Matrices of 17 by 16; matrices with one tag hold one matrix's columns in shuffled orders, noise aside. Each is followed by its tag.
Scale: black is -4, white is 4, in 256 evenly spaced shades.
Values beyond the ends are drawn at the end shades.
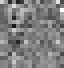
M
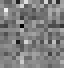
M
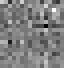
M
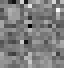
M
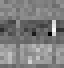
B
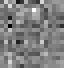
M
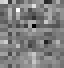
M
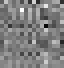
M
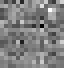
M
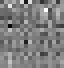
M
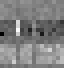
B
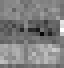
B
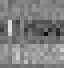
B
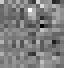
M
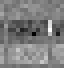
B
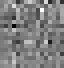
M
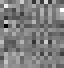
M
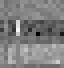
B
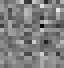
M
